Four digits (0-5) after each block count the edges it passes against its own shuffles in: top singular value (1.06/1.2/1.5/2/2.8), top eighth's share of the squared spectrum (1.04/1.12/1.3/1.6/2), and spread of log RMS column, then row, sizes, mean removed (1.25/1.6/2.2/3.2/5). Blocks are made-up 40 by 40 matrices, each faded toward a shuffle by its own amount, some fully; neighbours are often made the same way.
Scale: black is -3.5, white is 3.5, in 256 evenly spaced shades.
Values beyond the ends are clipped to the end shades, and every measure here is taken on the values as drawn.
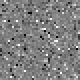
0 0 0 0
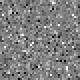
0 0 0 0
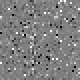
1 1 1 0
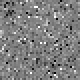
0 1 0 0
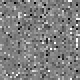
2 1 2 0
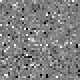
2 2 0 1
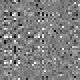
4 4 2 2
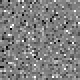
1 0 0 0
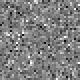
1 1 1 0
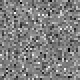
1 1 0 0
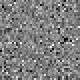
3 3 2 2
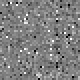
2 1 0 0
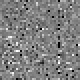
2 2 1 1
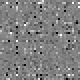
2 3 2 2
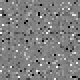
1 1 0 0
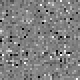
2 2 1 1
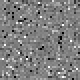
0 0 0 0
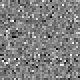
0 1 0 2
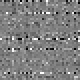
2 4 1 3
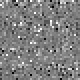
1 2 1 2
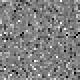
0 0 0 0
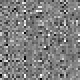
4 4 2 2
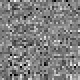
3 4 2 2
